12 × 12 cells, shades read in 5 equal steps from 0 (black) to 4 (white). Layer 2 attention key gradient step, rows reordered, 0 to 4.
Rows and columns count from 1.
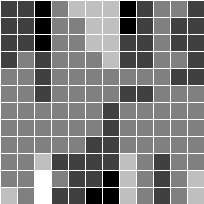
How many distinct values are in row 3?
4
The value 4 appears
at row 11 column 3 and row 12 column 3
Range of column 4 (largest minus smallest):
1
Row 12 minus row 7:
1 0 2 -1 -1 -2 -1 1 0 -1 0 1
